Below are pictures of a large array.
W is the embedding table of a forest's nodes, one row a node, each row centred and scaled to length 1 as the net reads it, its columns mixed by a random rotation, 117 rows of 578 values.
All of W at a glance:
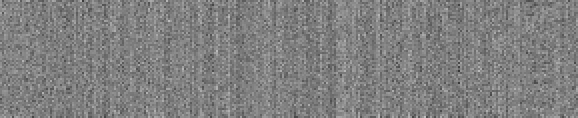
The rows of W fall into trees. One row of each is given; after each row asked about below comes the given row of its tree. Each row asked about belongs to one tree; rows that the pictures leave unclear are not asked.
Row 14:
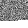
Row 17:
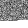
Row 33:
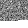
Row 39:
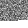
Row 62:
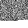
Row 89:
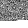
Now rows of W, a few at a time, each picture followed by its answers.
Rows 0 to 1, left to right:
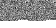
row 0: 14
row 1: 14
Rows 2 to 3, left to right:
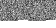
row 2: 62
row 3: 33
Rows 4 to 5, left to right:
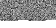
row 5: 62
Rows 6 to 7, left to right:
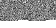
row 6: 14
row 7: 33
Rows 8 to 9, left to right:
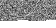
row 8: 17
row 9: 14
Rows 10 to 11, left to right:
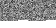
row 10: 14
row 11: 17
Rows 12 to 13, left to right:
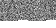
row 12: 14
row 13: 33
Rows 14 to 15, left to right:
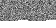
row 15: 14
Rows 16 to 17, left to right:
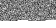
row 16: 39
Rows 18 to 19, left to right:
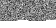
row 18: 89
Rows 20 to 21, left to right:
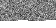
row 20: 89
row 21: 89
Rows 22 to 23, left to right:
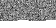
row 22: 17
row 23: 62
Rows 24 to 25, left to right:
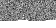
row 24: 89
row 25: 33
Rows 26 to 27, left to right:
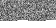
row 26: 17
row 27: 39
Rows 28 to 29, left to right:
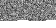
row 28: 17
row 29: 62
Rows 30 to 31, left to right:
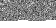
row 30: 39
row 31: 89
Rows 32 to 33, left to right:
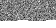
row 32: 62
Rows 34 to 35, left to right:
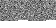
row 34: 14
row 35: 14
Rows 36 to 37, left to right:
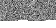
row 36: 14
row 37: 89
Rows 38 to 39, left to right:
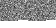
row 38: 14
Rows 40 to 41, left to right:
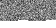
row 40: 39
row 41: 62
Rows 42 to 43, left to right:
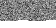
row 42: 62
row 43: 14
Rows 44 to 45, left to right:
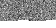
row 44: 39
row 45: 62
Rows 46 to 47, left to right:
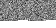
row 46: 33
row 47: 89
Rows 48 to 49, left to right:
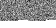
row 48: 62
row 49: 39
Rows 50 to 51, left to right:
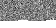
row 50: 14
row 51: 33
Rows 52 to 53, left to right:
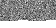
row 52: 14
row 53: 33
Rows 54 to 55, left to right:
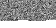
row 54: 62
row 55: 14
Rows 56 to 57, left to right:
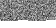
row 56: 62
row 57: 39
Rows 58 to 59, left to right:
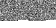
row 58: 14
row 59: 62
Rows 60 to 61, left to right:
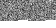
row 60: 33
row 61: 17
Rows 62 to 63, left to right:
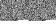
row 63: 62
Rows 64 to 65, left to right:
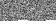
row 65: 39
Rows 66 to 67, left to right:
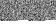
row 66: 62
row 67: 62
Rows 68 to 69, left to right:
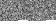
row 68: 33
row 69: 17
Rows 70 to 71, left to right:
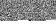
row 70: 62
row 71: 62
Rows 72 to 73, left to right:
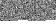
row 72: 14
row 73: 17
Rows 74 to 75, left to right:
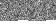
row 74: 39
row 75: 33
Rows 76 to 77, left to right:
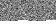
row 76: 39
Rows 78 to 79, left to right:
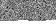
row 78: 89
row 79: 62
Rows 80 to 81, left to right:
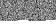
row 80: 33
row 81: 62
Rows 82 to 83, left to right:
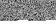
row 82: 62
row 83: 62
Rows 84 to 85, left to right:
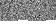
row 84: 14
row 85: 33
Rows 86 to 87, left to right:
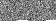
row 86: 89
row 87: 33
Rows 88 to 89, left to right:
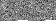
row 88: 89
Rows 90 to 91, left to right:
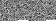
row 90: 17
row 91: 14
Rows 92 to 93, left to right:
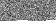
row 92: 89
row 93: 39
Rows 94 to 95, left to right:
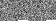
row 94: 39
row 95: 14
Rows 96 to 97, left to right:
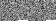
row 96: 62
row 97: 14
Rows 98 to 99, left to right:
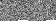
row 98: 39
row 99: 33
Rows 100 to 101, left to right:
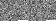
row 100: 39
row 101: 14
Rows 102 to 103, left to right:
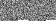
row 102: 62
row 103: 39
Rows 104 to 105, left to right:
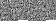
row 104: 62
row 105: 33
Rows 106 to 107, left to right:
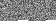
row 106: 39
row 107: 33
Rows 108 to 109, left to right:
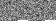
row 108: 17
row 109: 89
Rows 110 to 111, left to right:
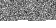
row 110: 39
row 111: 89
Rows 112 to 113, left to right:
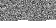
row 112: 39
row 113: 14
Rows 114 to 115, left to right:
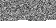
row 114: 17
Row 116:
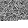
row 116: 14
